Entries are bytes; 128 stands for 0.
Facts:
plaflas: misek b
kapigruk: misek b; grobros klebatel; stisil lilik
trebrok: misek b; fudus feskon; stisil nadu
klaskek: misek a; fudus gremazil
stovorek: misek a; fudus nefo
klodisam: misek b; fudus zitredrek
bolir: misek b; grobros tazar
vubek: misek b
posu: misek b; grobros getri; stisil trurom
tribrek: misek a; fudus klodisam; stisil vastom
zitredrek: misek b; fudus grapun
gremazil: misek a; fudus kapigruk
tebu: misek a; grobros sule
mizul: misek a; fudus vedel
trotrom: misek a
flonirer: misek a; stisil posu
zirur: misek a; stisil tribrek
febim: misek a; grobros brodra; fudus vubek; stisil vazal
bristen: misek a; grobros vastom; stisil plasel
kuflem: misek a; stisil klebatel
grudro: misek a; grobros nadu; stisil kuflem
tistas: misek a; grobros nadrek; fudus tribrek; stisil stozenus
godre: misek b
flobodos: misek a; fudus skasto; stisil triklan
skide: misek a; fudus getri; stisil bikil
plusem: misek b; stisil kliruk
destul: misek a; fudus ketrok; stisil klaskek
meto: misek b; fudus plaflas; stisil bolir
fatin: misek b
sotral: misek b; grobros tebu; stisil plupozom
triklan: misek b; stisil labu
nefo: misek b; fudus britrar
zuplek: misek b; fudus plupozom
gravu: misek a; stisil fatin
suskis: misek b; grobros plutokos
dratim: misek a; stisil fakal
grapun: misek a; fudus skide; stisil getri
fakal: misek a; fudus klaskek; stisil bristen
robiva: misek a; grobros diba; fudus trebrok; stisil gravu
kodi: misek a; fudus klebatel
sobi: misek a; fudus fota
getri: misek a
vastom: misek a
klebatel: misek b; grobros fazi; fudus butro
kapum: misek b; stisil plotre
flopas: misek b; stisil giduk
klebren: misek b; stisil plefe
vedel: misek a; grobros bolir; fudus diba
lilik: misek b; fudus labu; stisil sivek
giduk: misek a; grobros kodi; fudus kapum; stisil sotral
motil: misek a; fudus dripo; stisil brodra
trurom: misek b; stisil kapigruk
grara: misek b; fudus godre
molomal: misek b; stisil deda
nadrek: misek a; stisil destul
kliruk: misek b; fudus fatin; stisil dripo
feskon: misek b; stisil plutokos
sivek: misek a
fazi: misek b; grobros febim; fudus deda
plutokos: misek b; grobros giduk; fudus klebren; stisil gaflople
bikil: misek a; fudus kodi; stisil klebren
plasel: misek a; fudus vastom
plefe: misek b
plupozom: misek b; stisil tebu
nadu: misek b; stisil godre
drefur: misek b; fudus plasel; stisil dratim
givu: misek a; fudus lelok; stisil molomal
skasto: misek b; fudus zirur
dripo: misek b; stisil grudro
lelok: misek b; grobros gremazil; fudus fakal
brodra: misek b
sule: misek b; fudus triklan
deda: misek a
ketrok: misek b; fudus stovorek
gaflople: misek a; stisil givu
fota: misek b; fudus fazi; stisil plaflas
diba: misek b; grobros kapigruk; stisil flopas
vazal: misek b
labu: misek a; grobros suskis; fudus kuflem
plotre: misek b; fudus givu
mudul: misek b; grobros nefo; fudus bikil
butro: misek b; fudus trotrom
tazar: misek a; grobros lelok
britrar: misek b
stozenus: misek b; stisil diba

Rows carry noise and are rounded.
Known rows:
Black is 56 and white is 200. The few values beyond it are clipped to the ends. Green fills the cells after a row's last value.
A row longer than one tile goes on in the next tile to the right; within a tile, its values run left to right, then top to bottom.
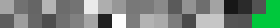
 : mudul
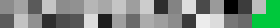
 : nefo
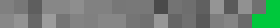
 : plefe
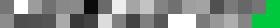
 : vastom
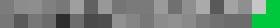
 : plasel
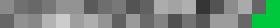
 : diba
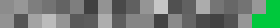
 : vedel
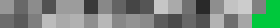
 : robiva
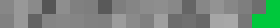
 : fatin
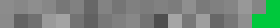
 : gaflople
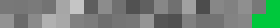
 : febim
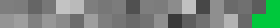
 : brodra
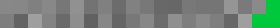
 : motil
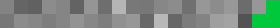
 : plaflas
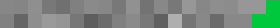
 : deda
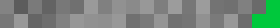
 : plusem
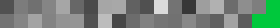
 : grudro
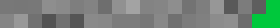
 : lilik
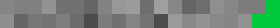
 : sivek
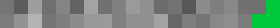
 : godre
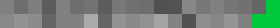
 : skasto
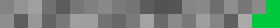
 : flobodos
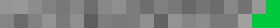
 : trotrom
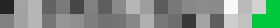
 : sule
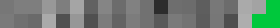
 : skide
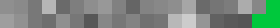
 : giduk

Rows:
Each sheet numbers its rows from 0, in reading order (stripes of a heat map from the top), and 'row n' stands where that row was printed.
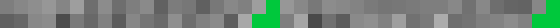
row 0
grapun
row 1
butro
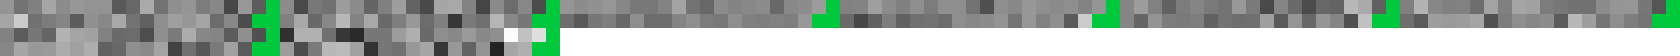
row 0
plutokos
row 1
kapigruk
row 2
dratim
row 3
fakal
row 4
destul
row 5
tribrek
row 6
fazi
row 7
tebu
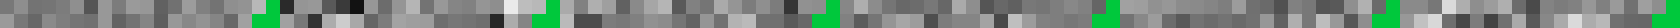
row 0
stovorek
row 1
sotral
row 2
labu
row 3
zirur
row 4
nadrek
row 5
kodi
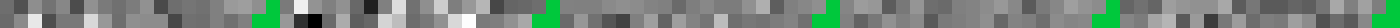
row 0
trebrok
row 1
bristen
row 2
drefur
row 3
gravu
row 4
bikil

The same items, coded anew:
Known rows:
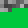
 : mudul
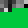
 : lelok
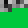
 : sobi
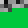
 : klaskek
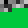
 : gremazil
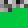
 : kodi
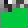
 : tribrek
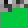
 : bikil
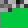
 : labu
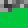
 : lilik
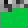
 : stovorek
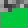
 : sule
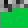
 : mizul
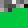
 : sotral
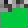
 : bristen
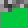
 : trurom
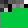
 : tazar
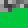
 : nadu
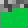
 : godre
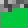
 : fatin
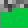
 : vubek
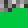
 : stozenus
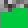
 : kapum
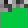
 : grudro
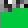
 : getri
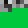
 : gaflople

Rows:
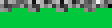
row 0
brodra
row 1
vastom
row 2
plasel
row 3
diba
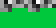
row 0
zirur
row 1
skide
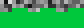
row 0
kuflem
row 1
kapigruk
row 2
posu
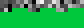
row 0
bolir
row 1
tistas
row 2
givu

